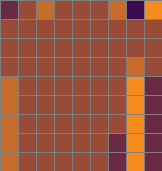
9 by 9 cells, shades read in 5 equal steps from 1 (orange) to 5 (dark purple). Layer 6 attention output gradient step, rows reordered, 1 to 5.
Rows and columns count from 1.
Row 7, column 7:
3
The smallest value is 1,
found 6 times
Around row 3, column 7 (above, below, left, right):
3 3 3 3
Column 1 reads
4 3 3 3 2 2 2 2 2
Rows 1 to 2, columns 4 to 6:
3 3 3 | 3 3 3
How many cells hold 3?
58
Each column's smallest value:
2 3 2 3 3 3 2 1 1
